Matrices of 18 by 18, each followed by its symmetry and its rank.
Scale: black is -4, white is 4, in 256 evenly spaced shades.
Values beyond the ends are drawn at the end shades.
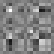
symmetric, rank two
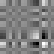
symmetric, rank one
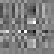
neither, rank two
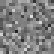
antisymmetric, full rank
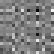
neither, rank two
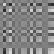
symmetric, rank one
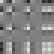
symmetric, rank one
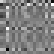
neither, rank two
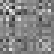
symmetric, rank three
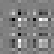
symmetric, rank one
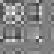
symmetric, rank two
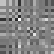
symmetric, rank three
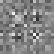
symmetric, rank three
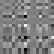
neither, rank two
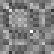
symmetric, rank three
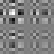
symmetric, rank one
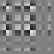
symmetric, rank one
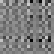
neither, rank two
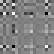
symmetric, rank two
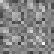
symmetric, rank three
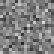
antisymmetric, full rank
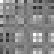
symmetric, rank two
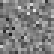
antisymmetric, full rank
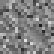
antisymmetric, full rank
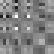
symmetric, rank two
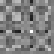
symmetric, rank two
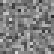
antisymmetric, full rank
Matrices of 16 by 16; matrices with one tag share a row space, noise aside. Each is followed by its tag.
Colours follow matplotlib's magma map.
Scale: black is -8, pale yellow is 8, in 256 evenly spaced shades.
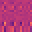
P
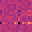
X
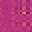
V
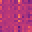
X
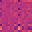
X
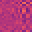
V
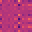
X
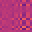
V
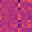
X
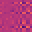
V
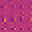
P
